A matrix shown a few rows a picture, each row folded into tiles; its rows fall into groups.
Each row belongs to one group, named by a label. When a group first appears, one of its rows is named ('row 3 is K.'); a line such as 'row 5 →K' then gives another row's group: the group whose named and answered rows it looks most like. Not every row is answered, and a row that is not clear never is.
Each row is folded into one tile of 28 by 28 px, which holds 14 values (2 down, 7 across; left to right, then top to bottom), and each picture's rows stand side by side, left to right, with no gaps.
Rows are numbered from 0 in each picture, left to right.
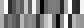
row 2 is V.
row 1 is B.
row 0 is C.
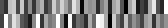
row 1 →V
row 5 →V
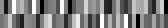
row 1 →B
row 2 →B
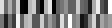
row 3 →V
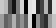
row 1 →C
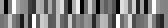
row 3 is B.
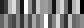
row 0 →V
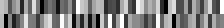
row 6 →C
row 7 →V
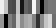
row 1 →B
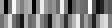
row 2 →B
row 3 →B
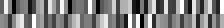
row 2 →B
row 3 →B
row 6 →V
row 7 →V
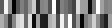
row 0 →B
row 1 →C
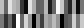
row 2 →C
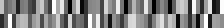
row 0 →V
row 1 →V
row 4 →B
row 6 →V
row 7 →V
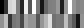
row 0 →V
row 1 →B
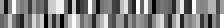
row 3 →B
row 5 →B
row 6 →V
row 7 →C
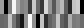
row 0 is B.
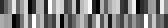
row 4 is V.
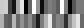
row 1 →B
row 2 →B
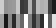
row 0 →C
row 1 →C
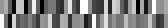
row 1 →B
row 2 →V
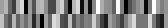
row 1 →C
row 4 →B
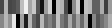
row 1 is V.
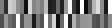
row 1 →C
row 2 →V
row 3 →V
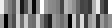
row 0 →C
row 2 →C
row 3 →V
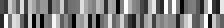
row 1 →C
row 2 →C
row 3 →C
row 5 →V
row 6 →B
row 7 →V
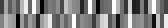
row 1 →B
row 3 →B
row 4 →C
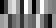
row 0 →V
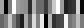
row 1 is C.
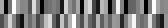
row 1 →B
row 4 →B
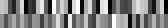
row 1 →V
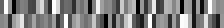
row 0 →B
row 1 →V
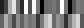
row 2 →B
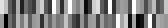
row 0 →C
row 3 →V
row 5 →V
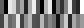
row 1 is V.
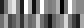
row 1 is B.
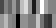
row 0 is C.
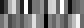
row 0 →V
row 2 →B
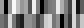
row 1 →B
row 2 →C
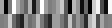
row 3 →V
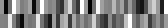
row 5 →V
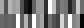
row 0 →C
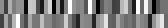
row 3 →B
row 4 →V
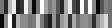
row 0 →V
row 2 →V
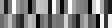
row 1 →V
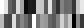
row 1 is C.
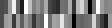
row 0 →V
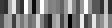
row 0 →V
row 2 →C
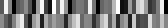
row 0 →B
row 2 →B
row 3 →B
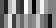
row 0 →V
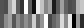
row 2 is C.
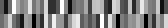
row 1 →C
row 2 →B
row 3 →C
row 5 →C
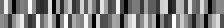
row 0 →B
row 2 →V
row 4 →B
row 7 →B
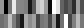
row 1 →V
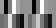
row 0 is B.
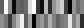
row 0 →B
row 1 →C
